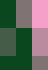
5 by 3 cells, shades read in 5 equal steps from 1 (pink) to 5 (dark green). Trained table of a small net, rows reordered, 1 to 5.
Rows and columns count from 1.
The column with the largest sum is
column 1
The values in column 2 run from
3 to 5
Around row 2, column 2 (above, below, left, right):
3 5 5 1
